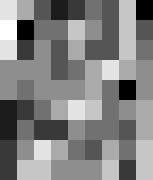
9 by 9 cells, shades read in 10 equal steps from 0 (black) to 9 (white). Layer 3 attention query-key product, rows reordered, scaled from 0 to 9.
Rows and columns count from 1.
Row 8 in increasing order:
2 3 4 4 5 6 6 7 8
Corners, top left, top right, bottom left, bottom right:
8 0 2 7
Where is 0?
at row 1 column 9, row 2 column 2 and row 5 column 8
